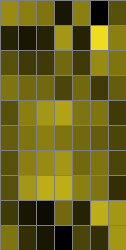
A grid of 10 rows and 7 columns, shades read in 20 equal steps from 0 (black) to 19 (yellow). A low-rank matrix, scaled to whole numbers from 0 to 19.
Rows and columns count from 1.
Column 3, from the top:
10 3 5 9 13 11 12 15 1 2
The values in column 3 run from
1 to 15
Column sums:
76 78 81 91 76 93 83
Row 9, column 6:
15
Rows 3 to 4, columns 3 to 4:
5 9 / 9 6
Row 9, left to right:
5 2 1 9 3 15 13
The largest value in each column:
12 13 15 15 11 19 13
